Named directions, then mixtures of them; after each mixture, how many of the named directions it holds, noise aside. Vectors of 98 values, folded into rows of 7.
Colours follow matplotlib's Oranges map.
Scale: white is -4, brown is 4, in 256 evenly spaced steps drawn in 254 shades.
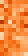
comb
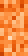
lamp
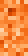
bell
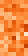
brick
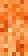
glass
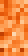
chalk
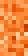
one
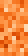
two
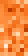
three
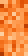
two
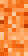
three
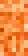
two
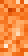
three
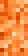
one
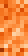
two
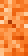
two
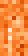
two
